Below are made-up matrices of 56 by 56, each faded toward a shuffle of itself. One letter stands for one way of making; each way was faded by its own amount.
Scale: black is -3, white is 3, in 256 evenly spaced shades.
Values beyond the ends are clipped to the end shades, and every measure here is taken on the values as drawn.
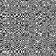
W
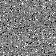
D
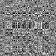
W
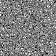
D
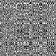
W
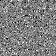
D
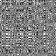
W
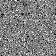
D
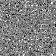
D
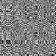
W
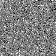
D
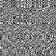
W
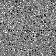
D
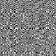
W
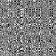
W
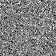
D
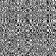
W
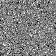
D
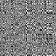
W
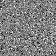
D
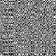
W
